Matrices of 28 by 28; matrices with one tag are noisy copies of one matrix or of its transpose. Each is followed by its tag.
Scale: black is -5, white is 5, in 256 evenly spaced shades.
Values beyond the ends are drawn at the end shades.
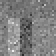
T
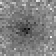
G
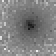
G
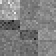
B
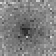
G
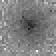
G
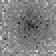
G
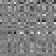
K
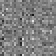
K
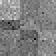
B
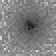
G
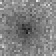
G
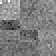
B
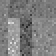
T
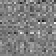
K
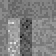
T
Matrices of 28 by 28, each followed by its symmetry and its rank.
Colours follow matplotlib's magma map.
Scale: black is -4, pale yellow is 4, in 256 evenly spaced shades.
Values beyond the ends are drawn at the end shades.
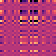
neither, rank one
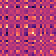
symmetric, rank two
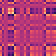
symmetric, rank one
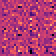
neither, rank five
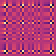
symmetric, rank one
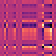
neither, rank one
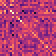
symmetric, rank five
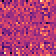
neither, rank five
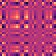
symmetric, rank one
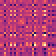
symmetric, rank two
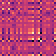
symmetric, rank two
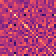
symmetric, rank five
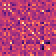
symmetric, rank five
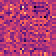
neither, rank five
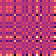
symmetric, rank one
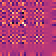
symmetric, rank two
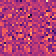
neither, rank five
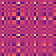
symmetric, rank one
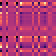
neither, rank one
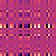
neither, rank one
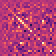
symmetric, rank five
